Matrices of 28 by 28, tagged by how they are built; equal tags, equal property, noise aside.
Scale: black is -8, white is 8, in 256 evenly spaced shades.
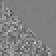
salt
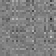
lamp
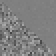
salt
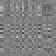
lamp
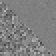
salt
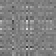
lamp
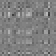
lamp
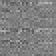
lamp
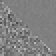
salt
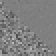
salt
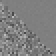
salt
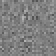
lamp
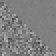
salt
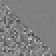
salt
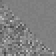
salt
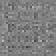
lamp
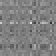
lamp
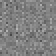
lamp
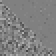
salt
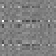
lamp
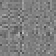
lamp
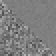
salt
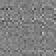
lamp
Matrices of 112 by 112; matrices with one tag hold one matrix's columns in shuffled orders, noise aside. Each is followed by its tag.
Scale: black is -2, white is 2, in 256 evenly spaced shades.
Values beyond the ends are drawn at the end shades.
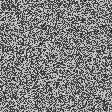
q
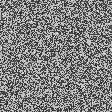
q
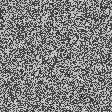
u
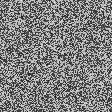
u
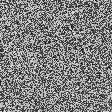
q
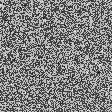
u
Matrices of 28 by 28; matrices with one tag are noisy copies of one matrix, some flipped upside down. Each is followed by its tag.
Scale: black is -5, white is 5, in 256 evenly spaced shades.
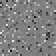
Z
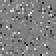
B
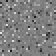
Z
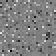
Z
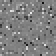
B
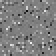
B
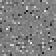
B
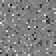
Z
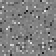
B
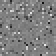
B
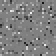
B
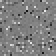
B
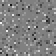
Z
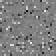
B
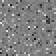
Z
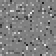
B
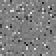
B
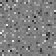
Z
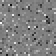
Z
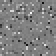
B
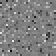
Z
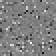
B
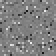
B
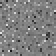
Z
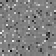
Z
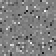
B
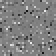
B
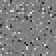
B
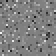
Z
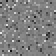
Z
